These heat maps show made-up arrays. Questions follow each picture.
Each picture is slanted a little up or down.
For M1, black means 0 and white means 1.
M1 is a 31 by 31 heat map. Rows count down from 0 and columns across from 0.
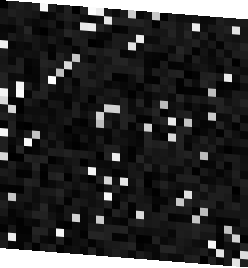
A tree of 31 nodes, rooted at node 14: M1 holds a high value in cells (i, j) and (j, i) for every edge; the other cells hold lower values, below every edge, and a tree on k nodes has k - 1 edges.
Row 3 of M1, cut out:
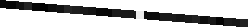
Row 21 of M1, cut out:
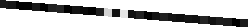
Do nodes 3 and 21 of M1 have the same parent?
no
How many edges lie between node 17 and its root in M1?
6
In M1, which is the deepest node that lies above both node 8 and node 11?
12
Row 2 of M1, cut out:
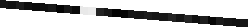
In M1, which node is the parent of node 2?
11
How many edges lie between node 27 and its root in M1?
5
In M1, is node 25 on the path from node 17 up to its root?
yes
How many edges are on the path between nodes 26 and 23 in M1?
3
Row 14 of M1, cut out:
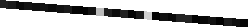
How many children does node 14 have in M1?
2
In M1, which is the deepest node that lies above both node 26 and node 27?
12
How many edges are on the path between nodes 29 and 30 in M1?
1
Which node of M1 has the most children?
0
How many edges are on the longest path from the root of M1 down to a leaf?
7
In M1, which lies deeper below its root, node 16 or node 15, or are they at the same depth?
node 15
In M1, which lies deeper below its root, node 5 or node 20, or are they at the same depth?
node 20
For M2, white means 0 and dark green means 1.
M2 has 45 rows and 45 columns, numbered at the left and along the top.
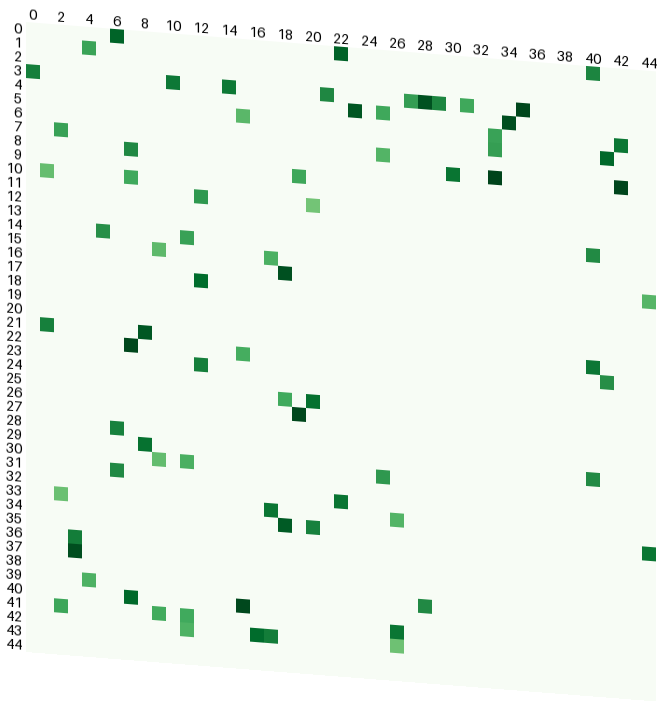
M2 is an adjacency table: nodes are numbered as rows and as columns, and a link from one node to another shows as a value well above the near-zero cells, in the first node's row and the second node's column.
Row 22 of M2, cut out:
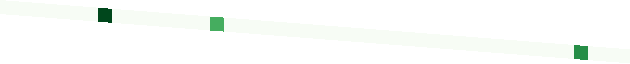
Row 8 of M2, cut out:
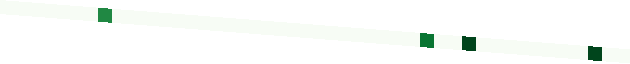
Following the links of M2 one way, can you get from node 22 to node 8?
no
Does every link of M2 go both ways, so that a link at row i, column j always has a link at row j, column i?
no
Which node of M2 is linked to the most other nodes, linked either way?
node 3
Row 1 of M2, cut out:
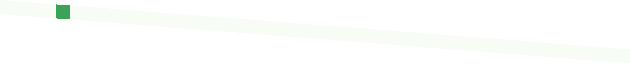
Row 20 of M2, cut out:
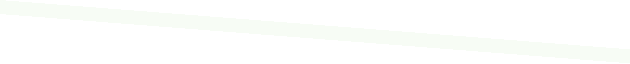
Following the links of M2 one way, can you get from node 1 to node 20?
yes
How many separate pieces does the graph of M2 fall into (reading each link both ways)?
4
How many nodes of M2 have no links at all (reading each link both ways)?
3
